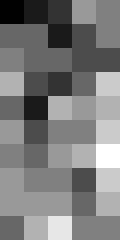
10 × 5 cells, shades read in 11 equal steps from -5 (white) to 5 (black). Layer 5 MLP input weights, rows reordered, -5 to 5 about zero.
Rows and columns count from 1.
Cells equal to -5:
1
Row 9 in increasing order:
-2 -1 -1 -1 1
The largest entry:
5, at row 1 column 1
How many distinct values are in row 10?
4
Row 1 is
5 4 3 -1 0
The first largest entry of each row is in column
1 3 4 3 2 2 2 4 4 1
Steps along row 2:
same up down down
